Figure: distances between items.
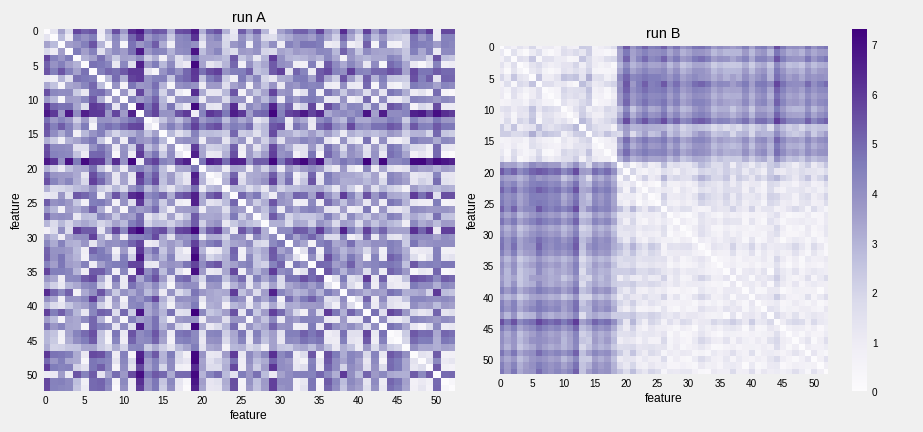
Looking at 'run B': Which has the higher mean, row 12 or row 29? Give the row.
12
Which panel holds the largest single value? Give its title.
run A
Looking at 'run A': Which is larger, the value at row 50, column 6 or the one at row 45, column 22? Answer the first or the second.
the first
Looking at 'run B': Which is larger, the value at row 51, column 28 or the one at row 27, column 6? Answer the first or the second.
the second
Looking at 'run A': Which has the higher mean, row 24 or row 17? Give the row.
24
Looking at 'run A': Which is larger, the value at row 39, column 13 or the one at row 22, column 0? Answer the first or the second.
the second
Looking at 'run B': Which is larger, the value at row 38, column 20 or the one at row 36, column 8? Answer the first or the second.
the second
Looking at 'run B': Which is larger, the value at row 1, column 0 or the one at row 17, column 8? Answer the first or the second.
the first
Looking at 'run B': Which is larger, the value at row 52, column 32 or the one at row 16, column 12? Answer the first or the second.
the second
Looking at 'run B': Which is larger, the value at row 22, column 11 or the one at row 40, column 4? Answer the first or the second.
the first
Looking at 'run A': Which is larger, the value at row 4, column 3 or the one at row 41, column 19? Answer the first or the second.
the second
